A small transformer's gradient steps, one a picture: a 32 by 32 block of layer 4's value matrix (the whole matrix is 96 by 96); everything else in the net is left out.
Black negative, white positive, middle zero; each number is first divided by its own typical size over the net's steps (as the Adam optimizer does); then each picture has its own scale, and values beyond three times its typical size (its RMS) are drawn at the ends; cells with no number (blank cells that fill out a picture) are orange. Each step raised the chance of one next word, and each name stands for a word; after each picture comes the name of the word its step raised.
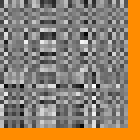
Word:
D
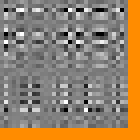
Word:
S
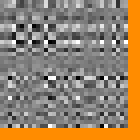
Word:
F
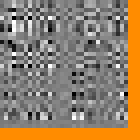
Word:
F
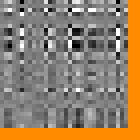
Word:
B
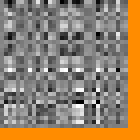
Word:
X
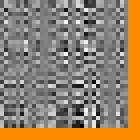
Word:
D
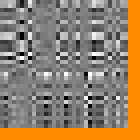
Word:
D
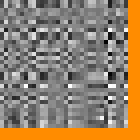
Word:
D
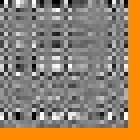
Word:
F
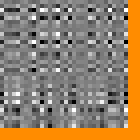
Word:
S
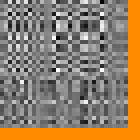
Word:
X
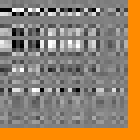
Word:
B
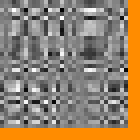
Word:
X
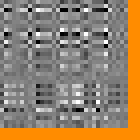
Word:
S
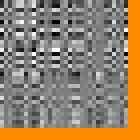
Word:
D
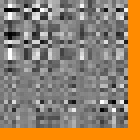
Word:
S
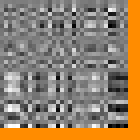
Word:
X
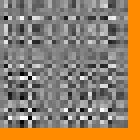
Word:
F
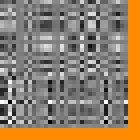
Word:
X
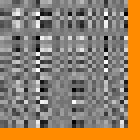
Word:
X
